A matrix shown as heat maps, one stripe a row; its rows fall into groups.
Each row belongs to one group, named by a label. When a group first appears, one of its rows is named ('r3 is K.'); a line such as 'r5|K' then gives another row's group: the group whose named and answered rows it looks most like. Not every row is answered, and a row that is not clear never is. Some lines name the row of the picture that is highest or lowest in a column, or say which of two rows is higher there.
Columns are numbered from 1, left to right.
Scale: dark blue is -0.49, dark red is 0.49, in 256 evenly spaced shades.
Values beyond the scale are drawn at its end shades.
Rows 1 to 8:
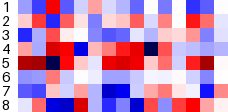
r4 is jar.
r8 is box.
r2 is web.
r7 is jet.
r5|web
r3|jet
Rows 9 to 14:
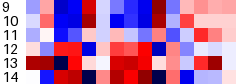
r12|jar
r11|box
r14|jar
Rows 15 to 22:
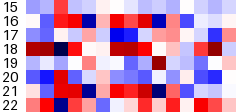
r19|box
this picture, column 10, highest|19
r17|jet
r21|jar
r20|jet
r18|web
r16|jar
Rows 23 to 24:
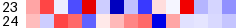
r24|jar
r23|box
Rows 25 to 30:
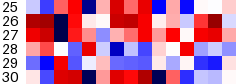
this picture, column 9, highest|30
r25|jar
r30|jar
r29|jet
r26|web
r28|box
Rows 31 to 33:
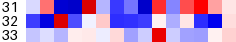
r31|box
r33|box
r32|jet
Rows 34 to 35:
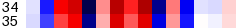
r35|jar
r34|jar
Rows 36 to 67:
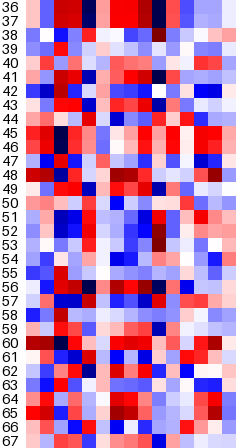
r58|jet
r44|box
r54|jet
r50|box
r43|jar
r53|box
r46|web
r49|jar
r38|box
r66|box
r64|web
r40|web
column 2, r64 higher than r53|Yes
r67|jar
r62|jar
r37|jar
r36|jar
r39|jet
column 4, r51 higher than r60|No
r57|box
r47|jet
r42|jet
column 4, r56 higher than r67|Yes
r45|web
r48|web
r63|jet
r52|box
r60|web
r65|web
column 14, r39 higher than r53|No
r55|jet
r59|jar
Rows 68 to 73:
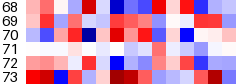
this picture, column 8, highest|73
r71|box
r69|web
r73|web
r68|box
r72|box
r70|jar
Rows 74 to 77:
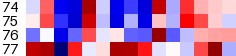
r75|box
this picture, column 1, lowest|76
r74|box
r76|box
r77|web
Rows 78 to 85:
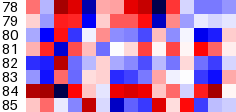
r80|jet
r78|jar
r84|web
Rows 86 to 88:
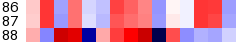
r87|web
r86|web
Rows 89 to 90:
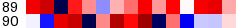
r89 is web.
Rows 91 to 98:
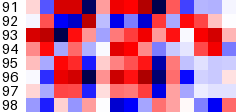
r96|jar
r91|jar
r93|web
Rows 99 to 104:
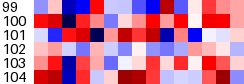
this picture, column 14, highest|104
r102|box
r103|web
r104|web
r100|web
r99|box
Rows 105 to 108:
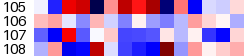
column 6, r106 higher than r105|No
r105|jar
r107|jet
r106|box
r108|box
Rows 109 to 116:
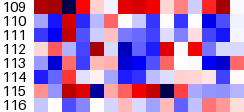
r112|box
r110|jet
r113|jet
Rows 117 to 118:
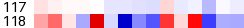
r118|box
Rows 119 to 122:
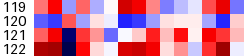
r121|web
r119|web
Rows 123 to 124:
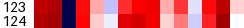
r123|web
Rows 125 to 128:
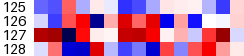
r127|web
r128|box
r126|jar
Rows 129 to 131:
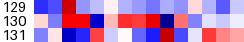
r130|jar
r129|jet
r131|box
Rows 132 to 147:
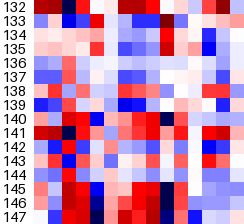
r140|jar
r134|box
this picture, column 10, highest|133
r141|web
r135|box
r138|web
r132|web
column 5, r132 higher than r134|No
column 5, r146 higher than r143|No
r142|jet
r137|jet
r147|jar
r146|jar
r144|jet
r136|jet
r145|jar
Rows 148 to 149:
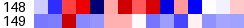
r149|jet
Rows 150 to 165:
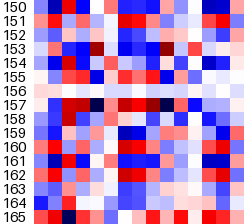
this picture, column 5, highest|153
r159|jet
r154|jet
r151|web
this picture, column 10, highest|153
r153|box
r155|jar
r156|box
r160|web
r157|jar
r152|jet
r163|jet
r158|jet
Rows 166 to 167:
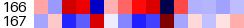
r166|jar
